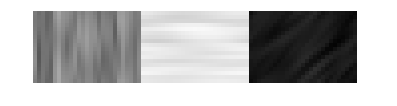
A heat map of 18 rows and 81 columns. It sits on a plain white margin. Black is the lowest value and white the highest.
The table splits into one row of 3 panels. Panel 1,1: middling, streaked downward. Panel 1,2: very high, streaked across, faint in contrast. Panel 1,3: very low, slanting up to the right, faint in contrast.
